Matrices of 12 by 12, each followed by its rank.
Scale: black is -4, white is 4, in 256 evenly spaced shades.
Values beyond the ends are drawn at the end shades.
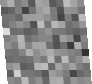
full rank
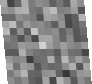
full rank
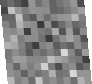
full rank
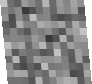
full rank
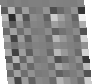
one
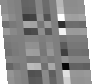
one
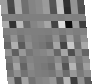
one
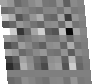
one
